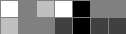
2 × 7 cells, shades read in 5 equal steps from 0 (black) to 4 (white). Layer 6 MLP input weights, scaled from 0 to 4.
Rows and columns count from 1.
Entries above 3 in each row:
2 0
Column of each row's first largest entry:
1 1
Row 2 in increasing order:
0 1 1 1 2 2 3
